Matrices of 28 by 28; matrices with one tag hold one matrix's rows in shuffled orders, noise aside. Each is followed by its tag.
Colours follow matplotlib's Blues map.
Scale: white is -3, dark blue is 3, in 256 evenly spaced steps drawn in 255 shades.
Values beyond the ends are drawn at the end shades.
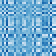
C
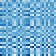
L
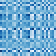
L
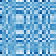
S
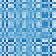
C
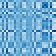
C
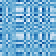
S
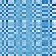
C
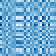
S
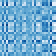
C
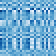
L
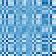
C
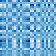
L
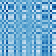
C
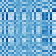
C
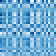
L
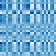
L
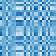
S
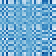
C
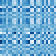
L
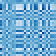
S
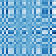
C
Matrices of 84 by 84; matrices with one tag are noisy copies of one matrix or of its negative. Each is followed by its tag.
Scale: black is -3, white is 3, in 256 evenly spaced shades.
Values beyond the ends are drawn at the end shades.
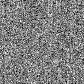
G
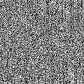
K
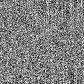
K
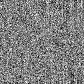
K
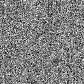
G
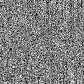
K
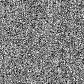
G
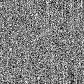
K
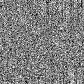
K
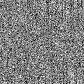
K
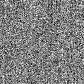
G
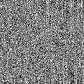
K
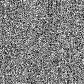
G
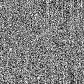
K
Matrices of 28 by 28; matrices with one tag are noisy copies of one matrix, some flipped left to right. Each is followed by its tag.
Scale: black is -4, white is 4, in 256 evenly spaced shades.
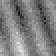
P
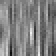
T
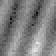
P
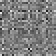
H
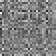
H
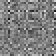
H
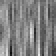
T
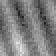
P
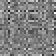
H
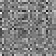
H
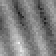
P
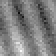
P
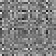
H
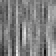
T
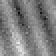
P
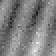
P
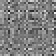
H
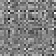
H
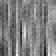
T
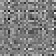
H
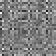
H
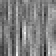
T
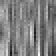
T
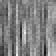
T
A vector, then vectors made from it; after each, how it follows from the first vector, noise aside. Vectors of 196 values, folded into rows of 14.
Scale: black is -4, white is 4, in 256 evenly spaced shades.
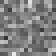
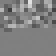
partly zeroed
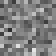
wrapped around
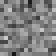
negated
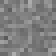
shrunk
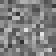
wrapped around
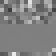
partly zeroed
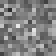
wrapped around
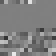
partly zeroed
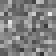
wrapped around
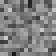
negated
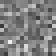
wrapped around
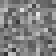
wrapped around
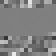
partly zeroed
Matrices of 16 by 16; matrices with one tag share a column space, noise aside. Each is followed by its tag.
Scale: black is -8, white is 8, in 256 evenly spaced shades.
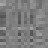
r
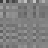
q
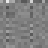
q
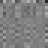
q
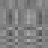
r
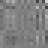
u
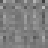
u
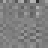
q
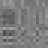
r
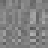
r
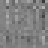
u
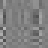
r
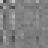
u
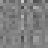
u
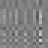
r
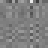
q
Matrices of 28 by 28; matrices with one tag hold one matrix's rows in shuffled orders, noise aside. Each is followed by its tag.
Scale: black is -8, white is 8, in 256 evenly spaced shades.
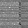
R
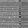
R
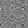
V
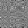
V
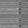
R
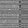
R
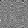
V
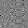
V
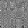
V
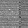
R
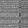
R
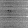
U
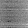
U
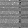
R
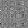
V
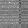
R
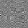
V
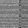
R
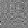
V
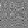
V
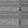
R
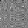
V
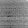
U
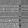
R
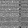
R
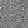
V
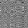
V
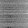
U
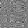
V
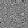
V
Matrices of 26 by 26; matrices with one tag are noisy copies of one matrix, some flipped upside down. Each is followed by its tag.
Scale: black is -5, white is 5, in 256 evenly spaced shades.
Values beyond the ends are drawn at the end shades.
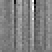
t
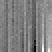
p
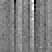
t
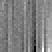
p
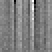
t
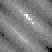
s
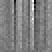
t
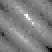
s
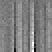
t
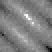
s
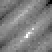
s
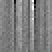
t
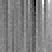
p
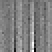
t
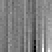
p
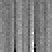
t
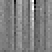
t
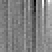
p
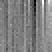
p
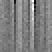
t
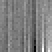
p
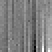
p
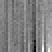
p
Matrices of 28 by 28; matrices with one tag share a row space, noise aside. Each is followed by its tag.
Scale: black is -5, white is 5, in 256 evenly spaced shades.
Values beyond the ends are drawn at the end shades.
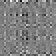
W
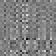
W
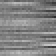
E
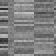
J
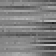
E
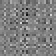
W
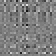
W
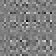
W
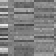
J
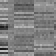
J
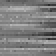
E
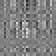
W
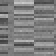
J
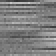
E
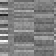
J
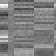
J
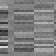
J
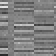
J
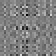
W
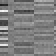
J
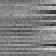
E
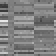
J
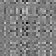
W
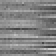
E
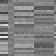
J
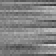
E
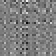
W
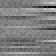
E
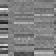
J
